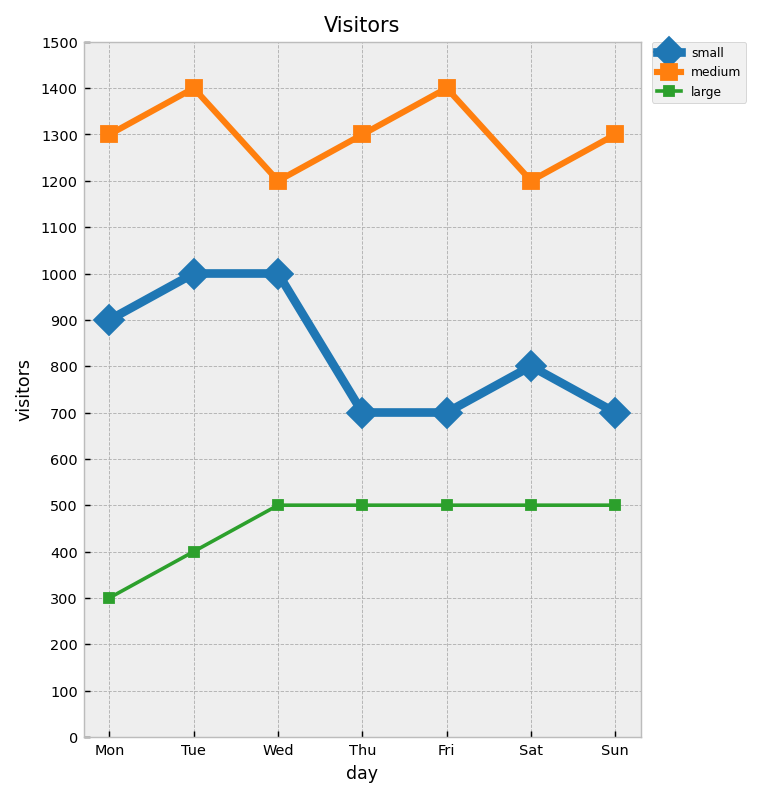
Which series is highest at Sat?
medium
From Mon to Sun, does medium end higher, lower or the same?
the same
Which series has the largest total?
medium
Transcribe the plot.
Title: Visitors
x-axis: day, ticks Mon Tue Wed Thu Fri Sat Sun
y-axis: visitors, ticks 0 100 200 300 400 500 600 700 800 900 1000 1100 1200 1300 1400 1500
Legend: small, medium, large
Values:
small: 900 1000 1000 700 700 800 700
medium: 1300 1400 1200 1300 1400 1200 1300
large: 300 400 500 500 500 500 500
